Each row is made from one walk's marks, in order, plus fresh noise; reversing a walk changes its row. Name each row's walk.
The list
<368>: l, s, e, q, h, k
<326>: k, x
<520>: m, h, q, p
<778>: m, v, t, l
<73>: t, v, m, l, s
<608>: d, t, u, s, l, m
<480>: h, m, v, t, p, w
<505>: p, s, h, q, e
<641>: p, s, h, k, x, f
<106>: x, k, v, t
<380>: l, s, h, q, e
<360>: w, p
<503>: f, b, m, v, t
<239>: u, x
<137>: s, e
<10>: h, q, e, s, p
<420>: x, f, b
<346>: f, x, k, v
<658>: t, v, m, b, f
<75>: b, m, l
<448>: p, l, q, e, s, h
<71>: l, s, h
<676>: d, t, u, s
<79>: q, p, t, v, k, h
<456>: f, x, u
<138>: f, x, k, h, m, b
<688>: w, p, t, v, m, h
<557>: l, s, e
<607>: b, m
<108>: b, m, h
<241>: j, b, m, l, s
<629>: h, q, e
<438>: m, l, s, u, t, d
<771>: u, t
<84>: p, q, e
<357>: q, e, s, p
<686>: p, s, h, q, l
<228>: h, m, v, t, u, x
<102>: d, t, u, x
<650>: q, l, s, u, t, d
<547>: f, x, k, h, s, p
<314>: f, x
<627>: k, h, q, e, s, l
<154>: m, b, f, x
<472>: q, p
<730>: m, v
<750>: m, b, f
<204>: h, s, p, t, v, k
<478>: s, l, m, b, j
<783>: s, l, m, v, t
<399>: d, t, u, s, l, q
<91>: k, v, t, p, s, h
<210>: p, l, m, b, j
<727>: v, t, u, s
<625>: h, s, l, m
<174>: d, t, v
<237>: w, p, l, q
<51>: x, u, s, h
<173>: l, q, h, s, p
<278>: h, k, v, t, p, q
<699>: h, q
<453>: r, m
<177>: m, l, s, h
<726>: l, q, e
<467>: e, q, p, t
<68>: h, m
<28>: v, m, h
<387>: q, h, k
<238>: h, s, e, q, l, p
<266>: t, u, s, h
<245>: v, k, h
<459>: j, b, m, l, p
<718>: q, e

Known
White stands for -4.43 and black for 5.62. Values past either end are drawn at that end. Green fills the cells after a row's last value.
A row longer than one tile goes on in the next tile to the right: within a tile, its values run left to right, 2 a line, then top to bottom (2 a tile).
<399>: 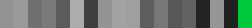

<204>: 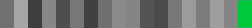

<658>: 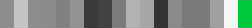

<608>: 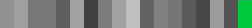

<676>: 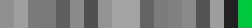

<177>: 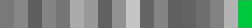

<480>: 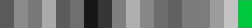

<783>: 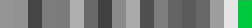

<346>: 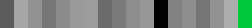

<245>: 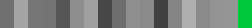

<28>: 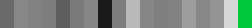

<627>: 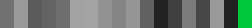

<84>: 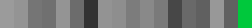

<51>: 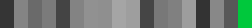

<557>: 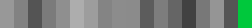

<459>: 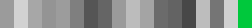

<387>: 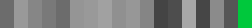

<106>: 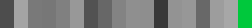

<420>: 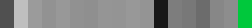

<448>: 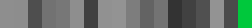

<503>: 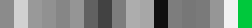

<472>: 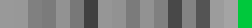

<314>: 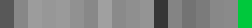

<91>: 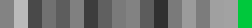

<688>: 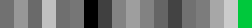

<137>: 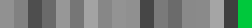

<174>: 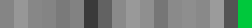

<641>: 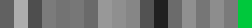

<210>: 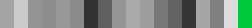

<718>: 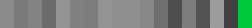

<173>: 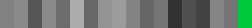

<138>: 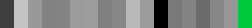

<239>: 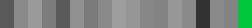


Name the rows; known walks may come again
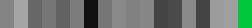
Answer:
<79>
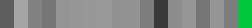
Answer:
<326>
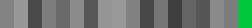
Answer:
<686>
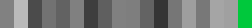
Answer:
<91>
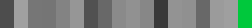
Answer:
<106>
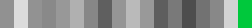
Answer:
<75>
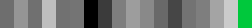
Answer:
<688>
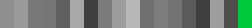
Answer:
<608>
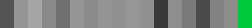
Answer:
<456>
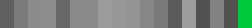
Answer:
<699>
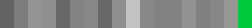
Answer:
<68>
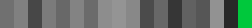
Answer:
<238>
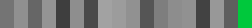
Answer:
<266>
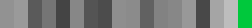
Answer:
<727>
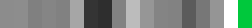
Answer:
<778>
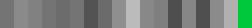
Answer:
<520>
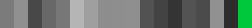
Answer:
<368>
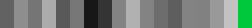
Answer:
<480>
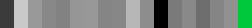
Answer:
<138>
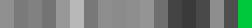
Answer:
<726>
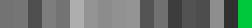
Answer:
<380>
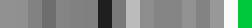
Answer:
<730>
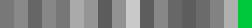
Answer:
<177>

